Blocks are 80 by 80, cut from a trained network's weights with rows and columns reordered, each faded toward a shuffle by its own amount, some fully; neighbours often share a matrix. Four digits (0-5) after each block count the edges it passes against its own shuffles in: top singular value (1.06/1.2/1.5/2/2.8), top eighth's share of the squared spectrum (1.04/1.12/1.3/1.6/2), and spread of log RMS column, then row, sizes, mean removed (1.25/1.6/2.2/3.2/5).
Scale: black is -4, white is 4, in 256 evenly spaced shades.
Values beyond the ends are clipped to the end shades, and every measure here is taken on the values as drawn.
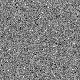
0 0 0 0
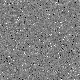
0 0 0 0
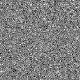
3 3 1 2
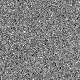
0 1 0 0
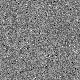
0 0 0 0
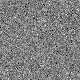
0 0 0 0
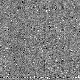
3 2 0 2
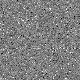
2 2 0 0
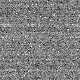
3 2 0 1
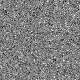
2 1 0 0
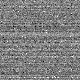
4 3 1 1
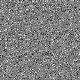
3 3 0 2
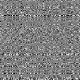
4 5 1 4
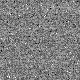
1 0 0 0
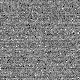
3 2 0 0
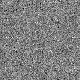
2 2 0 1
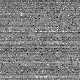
4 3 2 2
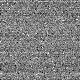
3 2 1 0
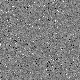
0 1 1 0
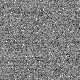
1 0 0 0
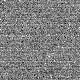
3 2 0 1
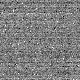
3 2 0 1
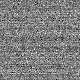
3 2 0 0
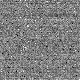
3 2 0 0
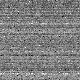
4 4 1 2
